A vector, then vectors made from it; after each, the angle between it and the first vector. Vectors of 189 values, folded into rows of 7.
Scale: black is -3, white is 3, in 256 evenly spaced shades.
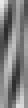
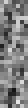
partly aligned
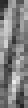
nearly opposite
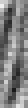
nearly parallel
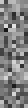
orthogonal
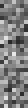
orthogonal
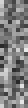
partly aligned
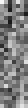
partly aligned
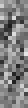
partly aligned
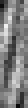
nearly opposite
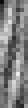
nearly opposite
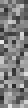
orthogonal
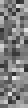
orthogonal
